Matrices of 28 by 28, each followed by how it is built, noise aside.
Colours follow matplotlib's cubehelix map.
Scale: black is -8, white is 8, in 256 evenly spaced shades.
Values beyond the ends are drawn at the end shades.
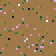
sparse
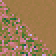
lower triangular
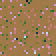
sparse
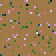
sparse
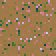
sparse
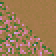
lower triangular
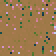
sparse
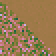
lower triangular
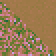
lower triangular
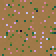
sparse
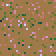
sparse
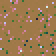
sparse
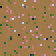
sparse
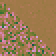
lower triangular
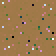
sparse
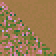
lower triangular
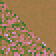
lower triangular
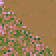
lower triangular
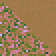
lower triangular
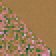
lower triangular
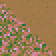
lower triangular
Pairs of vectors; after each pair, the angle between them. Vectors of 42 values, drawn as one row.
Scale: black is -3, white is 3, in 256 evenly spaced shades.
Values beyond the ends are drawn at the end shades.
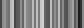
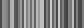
nearly parallel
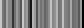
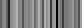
partly opposed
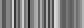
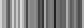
orthogonal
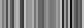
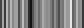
partly opposed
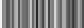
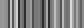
partly aligned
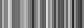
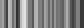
partly aligned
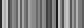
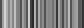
partly aligned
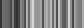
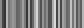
orthogonal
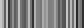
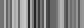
partly opposed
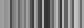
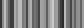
orthogonal
